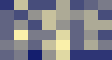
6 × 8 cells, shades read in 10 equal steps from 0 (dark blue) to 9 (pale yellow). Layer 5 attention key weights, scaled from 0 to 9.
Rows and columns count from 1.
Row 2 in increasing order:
2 2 3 5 5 6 6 7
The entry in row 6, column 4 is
5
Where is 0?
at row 6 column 3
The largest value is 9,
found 2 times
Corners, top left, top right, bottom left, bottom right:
1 4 3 1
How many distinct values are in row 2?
5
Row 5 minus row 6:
1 1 3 2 1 2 5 3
